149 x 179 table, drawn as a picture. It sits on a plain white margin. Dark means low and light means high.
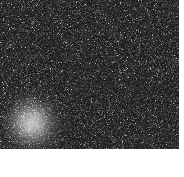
Average level on the scale: 20%. Bumps: one, in the bottom left. Mirror symmetry: none. Odd rows or columns: none. Ninth with the highest average: bottom left. Histogram: skewed, a long tail of high values.
